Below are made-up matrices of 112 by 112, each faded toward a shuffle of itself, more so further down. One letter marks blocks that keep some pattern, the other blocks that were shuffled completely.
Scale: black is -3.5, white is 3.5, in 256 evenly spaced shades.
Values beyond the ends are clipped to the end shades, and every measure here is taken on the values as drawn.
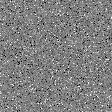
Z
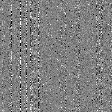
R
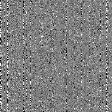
R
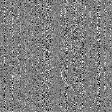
R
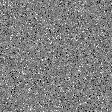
Z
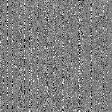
R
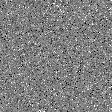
Z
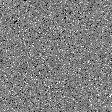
Z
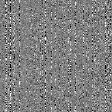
R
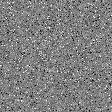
Z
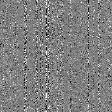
R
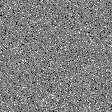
Z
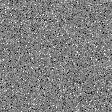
Z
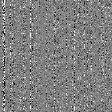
R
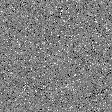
Z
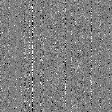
R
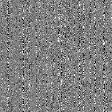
R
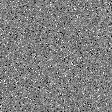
Z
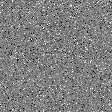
Z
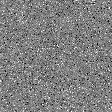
Z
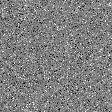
Z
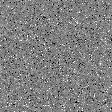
Z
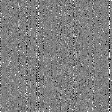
R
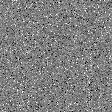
Z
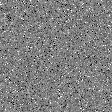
Z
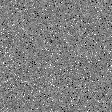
Z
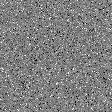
Z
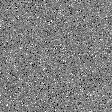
Z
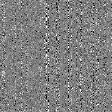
R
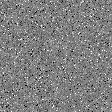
Z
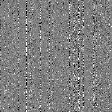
R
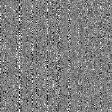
R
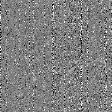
R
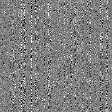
R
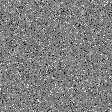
Z
